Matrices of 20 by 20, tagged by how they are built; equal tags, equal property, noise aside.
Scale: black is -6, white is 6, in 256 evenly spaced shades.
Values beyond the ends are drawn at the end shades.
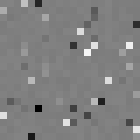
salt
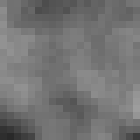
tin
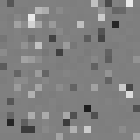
salt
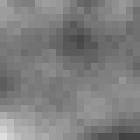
tin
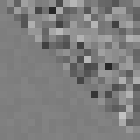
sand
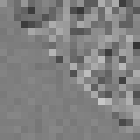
sand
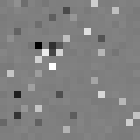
salt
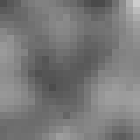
tin
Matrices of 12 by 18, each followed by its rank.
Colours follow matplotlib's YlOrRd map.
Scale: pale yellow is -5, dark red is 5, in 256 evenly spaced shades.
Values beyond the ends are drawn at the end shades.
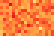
full rank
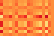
one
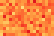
full rank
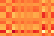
one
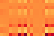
one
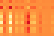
one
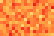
full rank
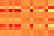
one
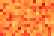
full rank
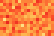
full rank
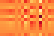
one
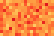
full rank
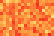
full rank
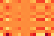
one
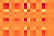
one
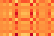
one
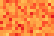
full rank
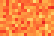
full rank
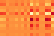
one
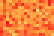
full rank
